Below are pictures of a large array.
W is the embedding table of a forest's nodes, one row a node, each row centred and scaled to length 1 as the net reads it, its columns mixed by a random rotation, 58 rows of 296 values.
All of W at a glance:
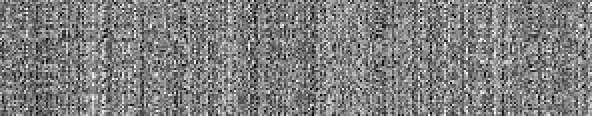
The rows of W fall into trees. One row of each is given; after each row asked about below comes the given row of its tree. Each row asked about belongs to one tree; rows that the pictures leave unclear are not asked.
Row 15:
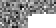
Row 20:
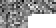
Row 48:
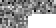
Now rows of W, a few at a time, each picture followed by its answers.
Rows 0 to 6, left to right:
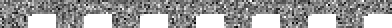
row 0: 15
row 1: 20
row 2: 48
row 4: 15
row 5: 48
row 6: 15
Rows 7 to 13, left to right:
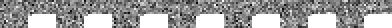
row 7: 48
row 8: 15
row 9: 15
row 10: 48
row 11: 15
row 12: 20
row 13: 20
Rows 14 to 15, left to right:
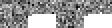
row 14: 48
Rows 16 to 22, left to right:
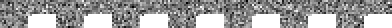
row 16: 48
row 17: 15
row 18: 15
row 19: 20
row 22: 48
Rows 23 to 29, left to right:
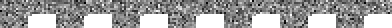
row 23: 48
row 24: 48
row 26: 48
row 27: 15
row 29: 48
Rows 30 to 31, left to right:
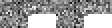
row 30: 20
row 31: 20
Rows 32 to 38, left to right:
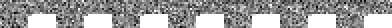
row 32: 15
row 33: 15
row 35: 15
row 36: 48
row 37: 48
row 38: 48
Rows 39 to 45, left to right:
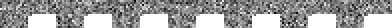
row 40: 15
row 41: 20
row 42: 48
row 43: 48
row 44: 15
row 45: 20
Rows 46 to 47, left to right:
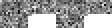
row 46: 20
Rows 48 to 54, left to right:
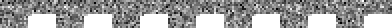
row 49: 48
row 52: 20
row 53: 48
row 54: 15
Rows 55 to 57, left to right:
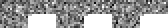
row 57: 48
